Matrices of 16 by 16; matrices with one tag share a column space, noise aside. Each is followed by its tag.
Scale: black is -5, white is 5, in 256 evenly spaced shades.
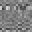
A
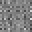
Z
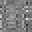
Z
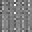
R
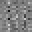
Z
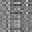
R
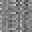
R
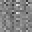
R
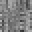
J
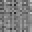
R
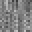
J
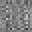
Z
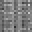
R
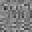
A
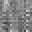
J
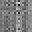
R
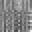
J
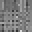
J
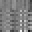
J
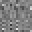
A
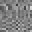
A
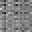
R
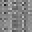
R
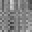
J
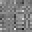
Z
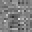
Z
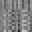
J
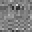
A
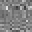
A
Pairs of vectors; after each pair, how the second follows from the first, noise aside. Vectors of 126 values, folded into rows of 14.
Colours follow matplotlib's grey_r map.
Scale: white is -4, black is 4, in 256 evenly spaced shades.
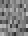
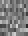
negated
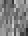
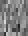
wrapped around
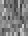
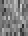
negated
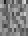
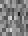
wrapped around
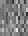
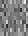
wrapped around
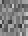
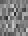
wrapped around
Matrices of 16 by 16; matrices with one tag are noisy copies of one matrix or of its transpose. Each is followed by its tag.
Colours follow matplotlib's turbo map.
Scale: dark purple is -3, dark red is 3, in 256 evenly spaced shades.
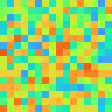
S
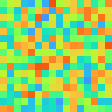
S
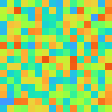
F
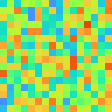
F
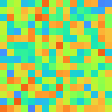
F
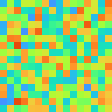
F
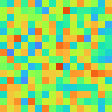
S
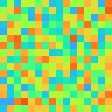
F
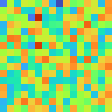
F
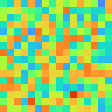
S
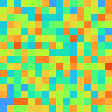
F
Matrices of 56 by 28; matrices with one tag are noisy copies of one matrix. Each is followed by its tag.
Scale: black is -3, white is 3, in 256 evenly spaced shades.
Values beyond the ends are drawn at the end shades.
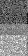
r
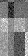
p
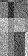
p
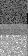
r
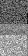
r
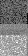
r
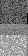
r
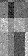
p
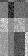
p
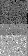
r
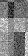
p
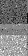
r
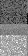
r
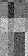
p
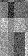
p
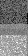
r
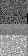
r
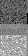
r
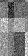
p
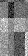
p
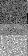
r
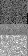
r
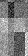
p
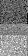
r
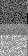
r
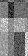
p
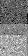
r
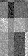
p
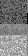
r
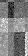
p
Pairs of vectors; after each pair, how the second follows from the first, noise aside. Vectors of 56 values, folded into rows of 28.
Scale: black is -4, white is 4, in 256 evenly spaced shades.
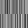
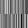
negated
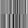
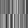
negated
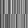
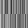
negated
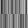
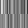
negated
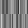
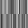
negated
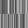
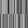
negated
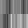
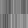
shrunk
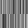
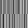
sign-scrambled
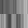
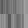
shrunk
